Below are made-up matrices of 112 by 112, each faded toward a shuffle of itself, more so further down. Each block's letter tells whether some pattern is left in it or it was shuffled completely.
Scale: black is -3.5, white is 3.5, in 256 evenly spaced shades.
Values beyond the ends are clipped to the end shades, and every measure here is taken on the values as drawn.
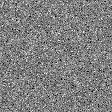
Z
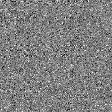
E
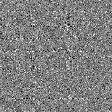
E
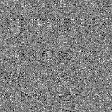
E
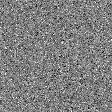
Z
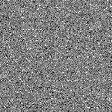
E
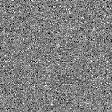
E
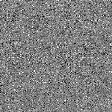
E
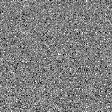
E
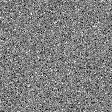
Z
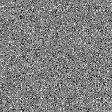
E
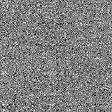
E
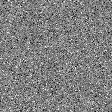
Z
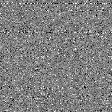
E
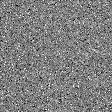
Z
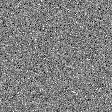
Z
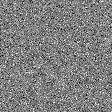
Z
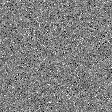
Z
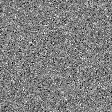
Z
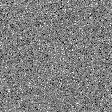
Z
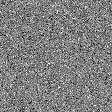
Z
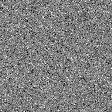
Z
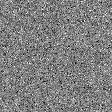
Z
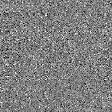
E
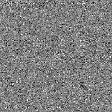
E
